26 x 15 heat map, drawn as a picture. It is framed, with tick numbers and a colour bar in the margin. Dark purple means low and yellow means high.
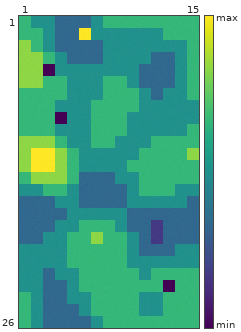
Slope: none. Grain: blotchy. Lone odd cells: 4, 1 higher and 3 lower than their neighbours.
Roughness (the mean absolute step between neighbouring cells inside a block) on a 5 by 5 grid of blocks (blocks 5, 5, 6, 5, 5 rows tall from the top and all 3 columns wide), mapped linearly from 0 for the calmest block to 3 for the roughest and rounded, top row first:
3 3 1 1 1 / 0 2 0 1 1 / 2 2 1 1 1 / 0 1 1 1 0 / 1 1 0 1 2
